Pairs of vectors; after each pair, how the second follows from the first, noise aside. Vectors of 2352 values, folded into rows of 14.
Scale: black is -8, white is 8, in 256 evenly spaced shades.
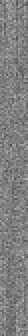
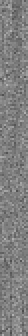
reversed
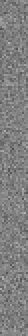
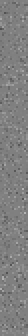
partly zeroed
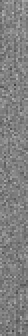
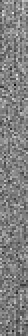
scaled up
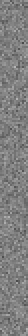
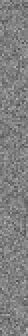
copied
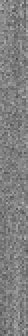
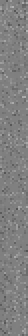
partly zeroed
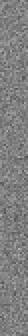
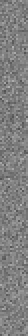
reversed
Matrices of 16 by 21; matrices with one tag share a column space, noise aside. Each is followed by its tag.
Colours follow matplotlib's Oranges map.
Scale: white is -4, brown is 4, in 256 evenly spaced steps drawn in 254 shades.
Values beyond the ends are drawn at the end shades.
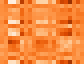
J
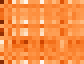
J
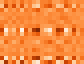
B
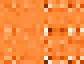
B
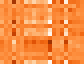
J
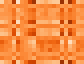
J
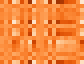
J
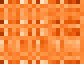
J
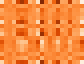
J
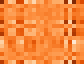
J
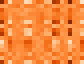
J
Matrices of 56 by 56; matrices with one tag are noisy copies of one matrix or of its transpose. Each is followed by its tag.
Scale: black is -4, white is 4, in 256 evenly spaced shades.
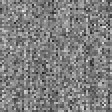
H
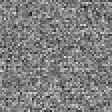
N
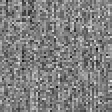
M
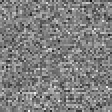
N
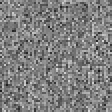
N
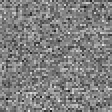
N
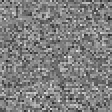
N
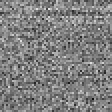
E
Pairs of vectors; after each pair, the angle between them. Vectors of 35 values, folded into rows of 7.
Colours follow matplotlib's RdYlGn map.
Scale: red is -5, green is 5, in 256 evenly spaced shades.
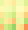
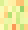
orthogonal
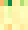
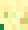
orthogonal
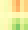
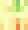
nearly opposite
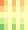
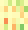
orthogonal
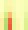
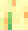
nearly opposite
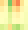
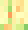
partly aligned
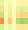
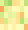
partly aligned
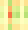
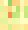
nearly parallel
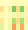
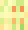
nearly opposite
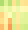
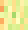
orthogonal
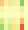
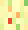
orthogonal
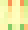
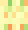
nearly opposite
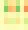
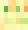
nearly parallel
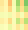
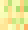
partly aligned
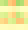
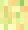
partly aligned
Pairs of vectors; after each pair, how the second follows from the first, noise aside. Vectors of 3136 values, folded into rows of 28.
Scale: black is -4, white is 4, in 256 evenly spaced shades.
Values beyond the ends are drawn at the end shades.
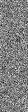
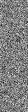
copied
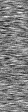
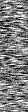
scaled up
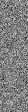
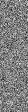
copied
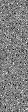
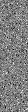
copied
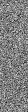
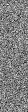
copied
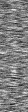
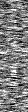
scaled up
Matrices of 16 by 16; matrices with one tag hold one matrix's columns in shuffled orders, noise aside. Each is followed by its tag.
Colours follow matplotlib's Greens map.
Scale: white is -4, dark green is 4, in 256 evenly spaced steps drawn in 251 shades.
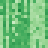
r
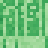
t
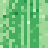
r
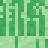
t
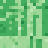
t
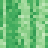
r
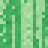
r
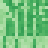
t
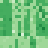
t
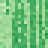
r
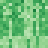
t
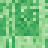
t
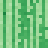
r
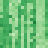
r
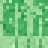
t
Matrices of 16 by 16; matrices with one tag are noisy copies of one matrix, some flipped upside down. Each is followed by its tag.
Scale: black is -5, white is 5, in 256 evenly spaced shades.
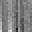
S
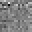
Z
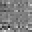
Z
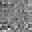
Z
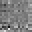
Z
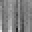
S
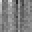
S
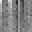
S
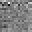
Z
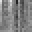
S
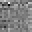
Z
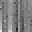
S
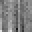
S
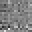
Z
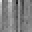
S
